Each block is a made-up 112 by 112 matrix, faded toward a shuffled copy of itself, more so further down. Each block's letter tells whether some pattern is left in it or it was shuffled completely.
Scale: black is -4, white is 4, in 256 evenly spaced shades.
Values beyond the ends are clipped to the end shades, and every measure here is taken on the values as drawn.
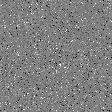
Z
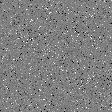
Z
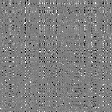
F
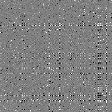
F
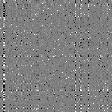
F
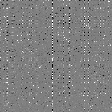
F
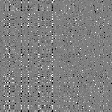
F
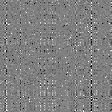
F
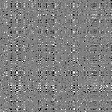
F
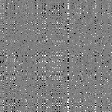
F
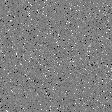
Z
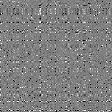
F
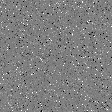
Z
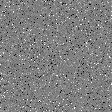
Z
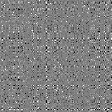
F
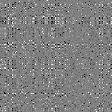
F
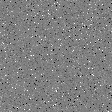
Z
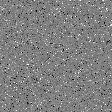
Z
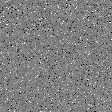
Z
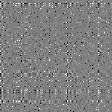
F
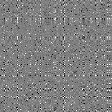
F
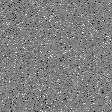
Z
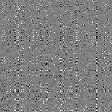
F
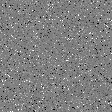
Z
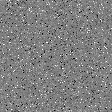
Z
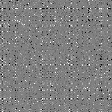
F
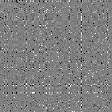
F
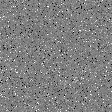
Z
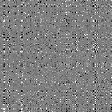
F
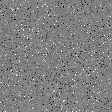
Z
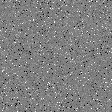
Z
